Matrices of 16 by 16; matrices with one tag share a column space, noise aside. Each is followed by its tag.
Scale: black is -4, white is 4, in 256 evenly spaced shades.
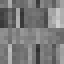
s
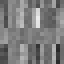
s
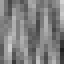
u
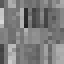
s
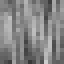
u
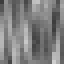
u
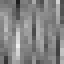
u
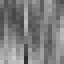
u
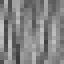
u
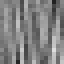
u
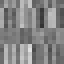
s
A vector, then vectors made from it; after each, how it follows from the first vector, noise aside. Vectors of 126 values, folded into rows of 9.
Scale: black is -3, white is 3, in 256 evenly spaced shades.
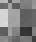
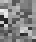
sign-scrambled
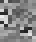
sign-scrambled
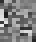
sign-scrambled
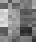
copied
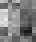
copied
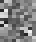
sign-scrambled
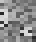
sign-scrambled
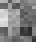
copied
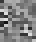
sign-scrambled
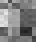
copied
